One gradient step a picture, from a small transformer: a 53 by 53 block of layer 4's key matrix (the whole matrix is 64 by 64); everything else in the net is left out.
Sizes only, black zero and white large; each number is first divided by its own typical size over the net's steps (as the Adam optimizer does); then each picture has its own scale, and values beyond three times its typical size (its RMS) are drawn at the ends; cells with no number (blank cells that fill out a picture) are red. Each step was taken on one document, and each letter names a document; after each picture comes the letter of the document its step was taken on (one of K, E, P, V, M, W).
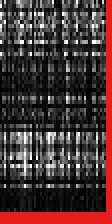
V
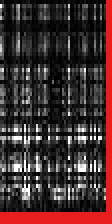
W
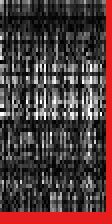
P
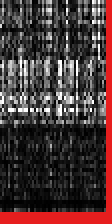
P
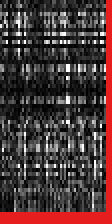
V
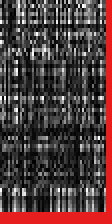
P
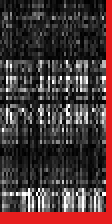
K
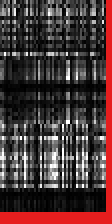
V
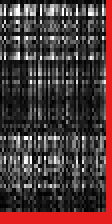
V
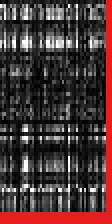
W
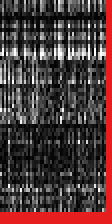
P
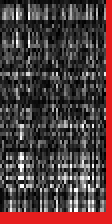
K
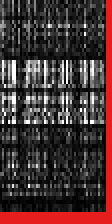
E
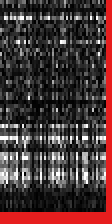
K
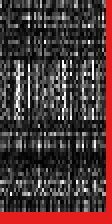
K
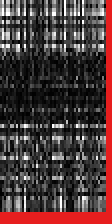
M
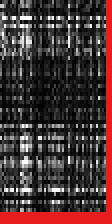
W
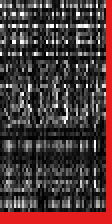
K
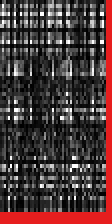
V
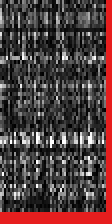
P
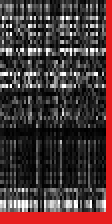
K
